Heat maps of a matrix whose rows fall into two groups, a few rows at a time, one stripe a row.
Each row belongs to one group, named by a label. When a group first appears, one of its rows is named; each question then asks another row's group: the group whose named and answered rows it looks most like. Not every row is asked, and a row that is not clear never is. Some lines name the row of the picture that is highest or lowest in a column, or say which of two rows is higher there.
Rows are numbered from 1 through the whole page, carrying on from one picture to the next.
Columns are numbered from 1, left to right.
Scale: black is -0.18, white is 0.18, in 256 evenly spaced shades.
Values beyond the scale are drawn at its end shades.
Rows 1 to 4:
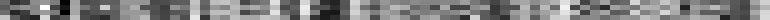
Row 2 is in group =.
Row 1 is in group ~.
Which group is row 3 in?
~
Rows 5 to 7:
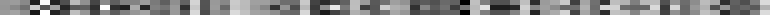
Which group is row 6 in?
=
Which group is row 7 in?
=
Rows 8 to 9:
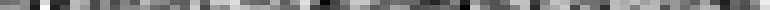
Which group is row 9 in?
=
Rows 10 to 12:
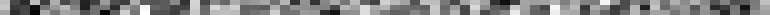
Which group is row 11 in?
~
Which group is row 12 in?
~
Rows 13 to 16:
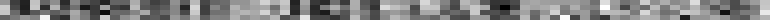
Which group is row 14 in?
=
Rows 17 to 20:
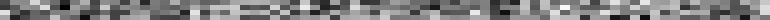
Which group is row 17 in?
=
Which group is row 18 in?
~
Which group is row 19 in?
=
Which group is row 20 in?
~
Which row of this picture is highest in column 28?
18
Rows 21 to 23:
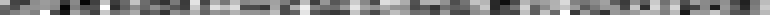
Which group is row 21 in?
=
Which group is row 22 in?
~
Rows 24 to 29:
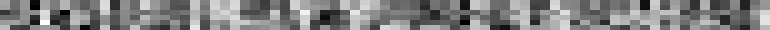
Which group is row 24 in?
~
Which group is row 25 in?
~
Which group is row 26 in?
~
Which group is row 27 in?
~
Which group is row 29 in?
=
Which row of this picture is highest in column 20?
29
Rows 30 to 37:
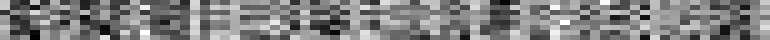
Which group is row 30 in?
=
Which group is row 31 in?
~
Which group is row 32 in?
=
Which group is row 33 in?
~
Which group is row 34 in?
=
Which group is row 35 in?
=
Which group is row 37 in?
~
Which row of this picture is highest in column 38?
37
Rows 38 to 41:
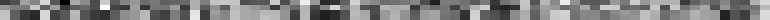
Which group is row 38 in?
~
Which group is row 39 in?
=
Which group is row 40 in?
=
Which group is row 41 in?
=
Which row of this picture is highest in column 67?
38
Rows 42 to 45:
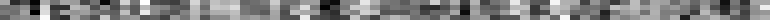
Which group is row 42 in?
~
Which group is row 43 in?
~
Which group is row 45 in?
=
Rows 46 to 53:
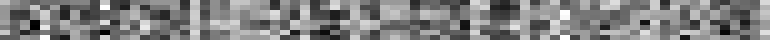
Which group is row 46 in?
=
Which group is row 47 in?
=
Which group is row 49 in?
=
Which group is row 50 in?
~
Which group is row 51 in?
~
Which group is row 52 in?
=
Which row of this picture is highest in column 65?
52
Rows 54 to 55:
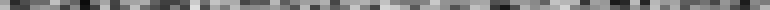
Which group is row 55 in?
=
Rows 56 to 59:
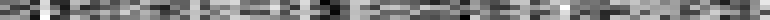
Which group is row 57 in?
=
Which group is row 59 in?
=
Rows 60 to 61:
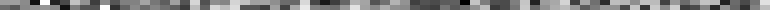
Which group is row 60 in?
=
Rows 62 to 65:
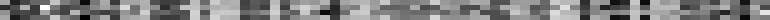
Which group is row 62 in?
~
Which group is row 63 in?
~
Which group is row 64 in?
~
